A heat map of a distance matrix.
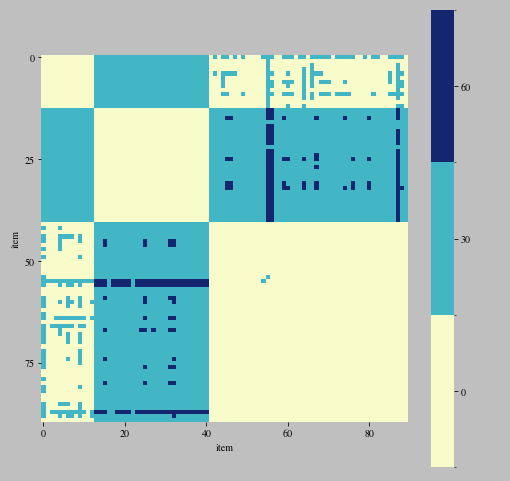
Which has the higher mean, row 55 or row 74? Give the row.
55
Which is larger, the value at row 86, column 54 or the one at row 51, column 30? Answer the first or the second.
the second
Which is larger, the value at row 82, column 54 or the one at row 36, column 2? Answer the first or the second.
the second
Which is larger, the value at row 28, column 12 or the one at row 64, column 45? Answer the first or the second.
the first
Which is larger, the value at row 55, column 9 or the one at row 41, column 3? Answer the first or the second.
the first
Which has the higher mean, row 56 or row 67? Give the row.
56
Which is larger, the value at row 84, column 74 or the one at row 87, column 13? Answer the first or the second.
the second
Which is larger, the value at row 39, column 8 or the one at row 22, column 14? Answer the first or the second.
the first
